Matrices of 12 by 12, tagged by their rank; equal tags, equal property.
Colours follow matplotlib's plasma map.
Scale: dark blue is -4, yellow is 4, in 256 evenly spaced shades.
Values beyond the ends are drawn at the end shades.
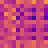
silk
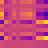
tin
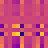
tin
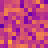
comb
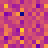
silk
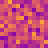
comb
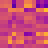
silk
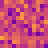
comb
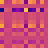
tin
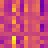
silk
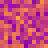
comb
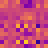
silk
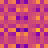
tin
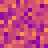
comb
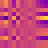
tin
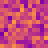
comb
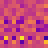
silk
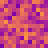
comb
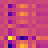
tin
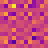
silk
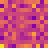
silk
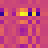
tin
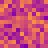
comb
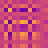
tin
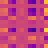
tin
